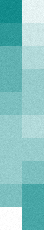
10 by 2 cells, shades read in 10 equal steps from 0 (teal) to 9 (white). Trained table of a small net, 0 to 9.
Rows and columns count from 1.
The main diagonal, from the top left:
0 7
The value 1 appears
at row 2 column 1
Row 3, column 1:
3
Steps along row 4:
up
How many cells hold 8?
1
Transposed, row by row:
0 1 3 3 4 5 5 5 4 9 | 8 7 6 5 5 6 5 4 2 2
